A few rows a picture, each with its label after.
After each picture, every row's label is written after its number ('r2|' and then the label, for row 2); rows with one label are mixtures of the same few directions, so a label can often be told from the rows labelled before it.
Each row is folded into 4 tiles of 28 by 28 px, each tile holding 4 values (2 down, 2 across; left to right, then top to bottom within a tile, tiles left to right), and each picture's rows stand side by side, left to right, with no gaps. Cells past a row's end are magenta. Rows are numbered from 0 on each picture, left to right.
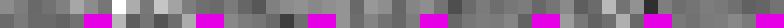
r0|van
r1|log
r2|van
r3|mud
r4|log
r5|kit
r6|van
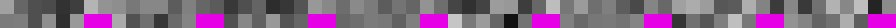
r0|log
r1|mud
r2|log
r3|kit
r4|van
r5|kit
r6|van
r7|kit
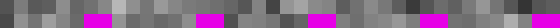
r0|mud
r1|log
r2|kit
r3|van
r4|van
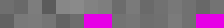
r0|kit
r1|mud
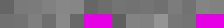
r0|log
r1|mud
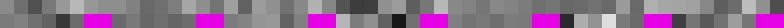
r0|van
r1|van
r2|mud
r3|van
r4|log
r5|mud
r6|van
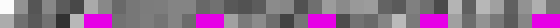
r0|log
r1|log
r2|van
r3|van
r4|mud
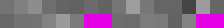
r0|van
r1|kit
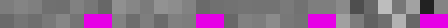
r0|van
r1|log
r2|mud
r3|kit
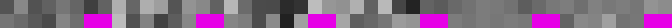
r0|mud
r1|mud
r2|log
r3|kit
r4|van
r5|mud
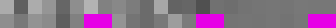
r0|mud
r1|kit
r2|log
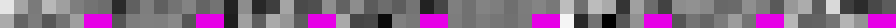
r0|log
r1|log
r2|mud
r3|mud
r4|mud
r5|mud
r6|van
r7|kit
